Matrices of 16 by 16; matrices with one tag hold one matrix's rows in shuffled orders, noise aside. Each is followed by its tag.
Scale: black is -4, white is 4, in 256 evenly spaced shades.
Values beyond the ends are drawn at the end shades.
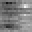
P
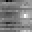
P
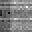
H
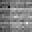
H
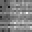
H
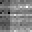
H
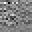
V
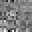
V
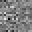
V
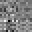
V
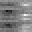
P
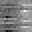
P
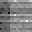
H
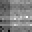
H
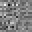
V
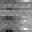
P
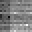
H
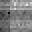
H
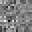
V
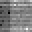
H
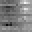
P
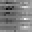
P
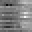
P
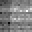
H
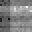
H
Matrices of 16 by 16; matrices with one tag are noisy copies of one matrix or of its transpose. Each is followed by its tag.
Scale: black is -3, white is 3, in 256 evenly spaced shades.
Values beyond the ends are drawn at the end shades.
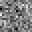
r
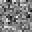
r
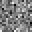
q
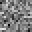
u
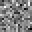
u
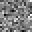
q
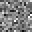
q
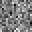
q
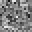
r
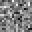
u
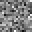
q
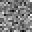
q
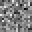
u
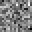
u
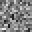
u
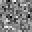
r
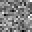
q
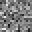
u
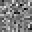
u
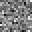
q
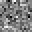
r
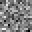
u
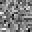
u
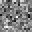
r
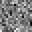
q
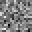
u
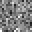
q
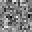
r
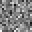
q
